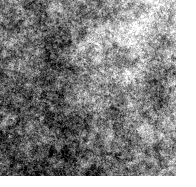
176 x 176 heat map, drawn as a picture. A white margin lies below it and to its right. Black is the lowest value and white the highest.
Neither half mirrors the other. The histogram is bell-shaped. There is an overall slope up to the top right. The field is mottled with small blotches. The bottom left is the ninth with the lowest average. No single row or column stands out from its neighbours. The top right is the ninth with the highest average.
